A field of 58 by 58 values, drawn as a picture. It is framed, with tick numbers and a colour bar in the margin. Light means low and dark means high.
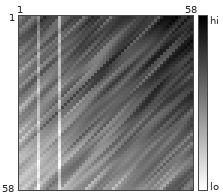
The grain runs diagonally up to the right. Columns 7 and 14 differ from the columns beside them. The ninth with the highest average is the top right. The halves do not mirror each other. Overall the values sit about 60% of the way up the scale. The field climbs toward the top right.
